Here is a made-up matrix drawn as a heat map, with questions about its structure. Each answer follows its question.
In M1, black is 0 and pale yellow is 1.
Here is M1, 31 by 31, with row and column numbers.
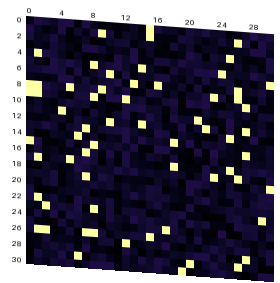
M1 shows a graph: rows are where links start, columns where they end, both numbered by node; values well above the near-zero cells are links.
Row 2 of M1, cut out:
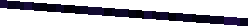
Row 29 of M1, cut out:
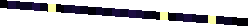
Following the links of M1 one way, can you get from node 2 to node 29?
no
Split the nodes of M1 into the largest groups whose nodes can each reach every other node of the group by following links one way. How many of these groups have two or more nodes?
1
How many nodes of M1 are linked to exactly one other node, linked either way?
6
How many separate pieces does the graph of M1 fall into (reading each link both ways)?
1
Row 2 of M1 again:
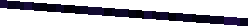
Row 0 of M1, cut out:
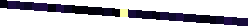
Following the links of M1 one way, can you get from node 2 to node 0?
no
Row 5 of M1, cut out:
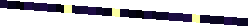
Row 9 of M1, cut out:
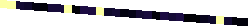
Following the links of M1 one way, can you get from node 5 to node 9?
yes
